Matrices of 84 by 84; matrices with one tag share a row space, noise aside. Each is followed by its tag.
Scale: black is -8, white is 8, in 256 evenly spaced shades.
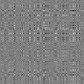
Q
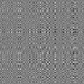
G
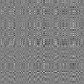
Q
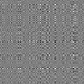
G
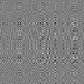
G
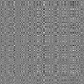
Q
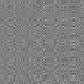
Q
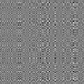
G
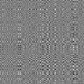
G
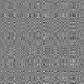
Q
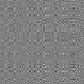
Q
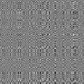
G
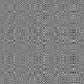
Q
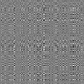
Q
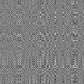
G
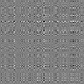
Q
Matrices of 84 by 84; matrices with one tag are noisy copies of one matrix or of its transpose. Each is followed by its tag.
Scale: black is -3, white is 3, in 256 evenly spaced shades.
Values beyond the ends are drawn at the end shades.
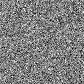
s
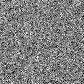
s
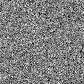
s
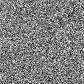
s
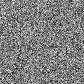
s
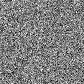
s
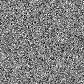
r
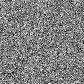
s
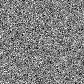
r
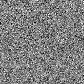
r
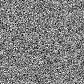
r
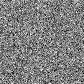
s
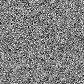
r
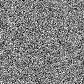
r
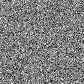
s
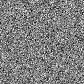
r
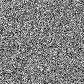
s
